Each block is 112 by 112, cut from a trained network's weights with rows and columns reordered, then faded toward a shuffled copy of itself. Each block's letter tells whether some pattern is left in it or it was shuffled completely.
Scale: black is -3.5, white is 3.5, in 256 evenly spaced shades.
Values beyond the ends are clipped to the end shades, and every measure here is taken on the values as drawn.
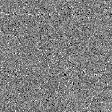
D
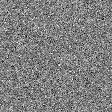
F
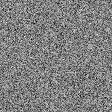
F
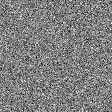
F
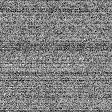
D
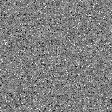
D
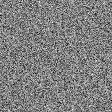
F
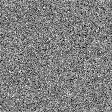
F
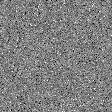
F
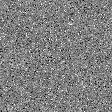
F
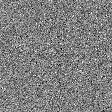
F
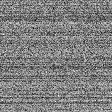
D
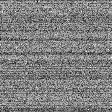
D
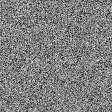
F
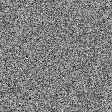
F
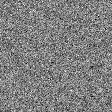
F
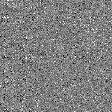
D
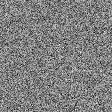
F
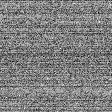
D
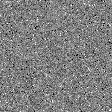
D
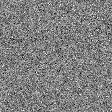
F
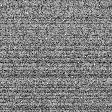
D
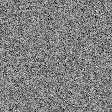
F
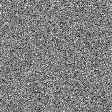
D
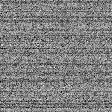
D
